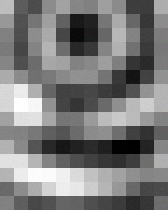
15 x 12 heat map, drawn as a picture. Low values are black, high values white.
Rings: centred on the top middle. Ninth with the highest average: middle left. Ninth with the lowest average: bottom right.
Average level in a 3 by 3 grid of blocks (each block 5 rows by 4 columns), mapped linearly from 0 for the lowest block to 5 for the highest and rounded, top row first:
211
512
420
